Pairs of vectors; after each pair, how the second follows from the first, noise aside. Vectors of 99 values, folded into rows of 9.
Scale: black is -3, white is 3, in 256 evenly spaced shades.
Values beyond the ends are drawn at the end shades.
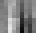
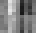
wrapped around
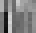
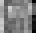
wrapped around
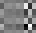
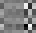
copied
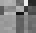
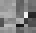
wrapped around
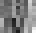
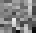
sign-scrambled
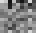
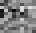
wrapped around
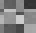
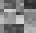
copied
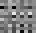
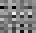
copied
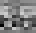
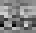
copied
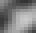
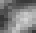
copied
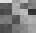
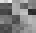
copied
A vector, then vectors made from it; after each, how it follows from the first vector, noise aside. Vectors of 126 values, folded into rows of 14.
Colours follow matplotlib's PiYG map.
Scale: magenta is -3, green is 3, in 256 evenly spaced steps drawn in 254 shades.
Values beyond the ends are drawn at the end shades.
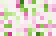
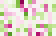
negated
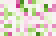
copied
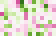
copied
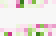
partly zeroed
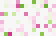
partly zeroed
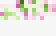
partly zeroed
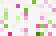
partly zeroed
